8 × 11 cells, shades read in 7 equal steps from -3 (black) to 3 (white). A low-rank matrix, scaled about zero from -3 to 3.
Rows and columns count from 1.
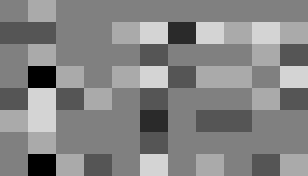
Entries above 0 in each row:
1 6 2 6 3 2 1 4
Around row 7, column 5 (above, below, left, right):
0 0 0 -1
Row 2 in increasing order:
-2 -1 -1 0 0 1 1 1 2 2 2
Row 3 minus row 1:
0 0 0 0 0 -1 0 0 0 1 -1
